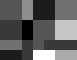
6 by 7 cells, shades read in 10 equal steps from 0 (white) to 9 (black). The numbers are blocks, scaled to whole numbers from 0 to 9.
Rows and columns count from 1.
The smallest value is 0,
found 2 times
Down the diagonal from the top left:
6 6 9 6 7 3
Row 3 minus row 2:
1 1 5 -2 -2 -3 -3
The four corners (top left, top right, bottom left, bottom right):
6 5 8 3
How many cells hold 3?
2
